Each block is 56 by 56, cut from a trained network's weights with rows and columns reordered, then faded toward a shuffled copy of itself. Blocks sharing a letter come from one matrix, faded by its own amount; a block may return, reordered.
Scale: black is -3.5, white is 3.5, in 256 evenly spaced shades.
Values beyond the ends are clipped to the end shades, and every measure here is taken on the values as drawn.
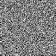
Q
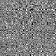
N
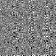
N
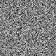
Q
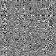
N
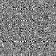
N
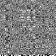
N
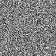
Q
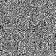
Q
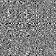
N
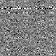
N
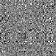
N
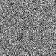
Q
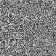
Q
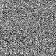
Q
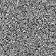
Q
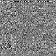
N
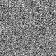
Q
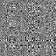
N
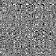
N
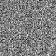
Q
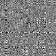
N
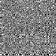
N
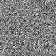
Q
